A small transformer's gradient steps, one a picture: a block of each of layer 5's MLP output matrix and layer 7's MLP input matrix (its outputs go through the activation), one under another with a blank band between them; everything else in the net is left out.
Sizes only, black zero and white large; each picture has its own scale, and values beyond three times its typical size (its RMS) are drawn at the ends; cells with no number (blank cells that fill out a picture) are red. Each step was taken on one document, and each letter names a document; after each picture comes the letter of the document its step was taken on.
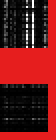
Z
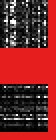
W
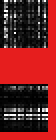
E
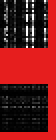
Z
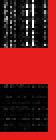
Z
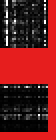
E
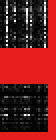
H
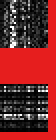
W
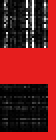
Z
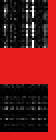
Z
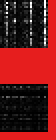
H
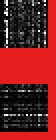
E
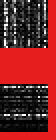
E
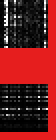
E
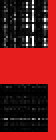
Z
